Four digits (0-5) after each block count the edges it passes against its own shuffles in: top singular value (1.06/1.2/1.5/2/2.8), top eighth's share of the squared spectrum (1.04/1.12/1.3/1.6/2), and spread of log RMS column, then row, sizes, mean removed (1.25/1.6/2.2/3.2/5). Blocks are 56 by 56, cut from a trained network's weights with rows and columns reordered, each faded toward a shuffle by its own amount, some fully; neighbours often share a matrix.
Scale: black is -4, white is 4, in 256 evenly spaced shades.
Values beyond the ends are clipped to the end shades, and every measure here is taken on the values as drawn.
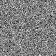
2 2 0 0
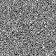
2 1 0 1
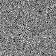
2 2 0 0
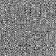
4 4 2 2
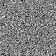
3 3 0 2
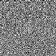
3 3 1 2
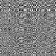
4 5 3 3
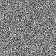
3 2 0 0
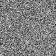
2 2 0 0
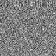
4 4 0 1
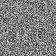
2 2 0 0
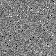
2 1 0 0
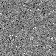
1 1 0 0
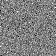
0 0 0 0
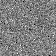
0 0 0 0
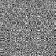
4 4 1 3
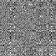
4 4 2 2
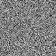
3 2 0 1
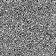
2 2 0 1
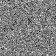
2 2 0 0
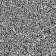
0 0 0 0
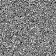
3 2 0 0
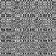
5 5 2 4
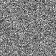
2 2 0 1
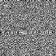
4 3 0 2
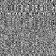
4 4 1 2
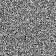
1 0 0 0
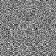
4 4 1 2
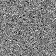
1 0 0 0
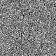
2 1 0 0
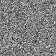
0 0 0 0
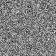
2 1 0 0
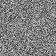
0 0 0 0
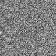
3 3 0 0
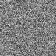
3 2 0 0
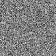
3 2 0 0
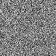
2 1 0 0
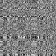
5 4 2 3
